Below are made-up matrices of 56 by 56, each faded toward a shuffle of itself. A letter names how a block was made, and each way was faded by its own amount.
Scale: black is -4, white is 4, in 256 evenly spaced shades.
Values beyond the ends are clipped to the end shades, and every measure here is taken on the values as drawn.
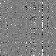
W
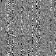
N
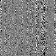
N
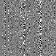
N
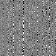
N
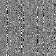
N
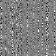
N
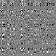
W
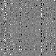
W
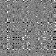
W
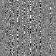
N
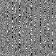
N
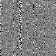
N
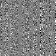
N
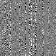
N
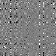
W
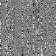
N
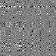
W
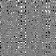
W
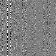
N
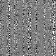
N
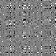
W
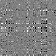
W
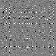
W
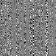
N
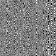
N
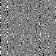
N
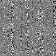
N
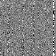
N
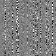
N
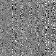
N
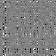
W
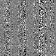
N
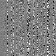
N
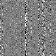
N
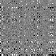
W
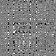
W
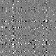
W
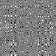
W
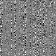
N
